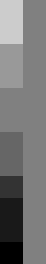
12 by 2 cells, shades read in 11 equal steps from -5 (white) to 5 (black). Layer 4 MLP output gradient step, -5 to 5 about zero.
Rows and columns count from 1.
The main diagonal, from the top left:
-3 0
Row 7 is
1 0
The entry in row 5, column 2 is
0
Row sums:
-3 -3 -1 -1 0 0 1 1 3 4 4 5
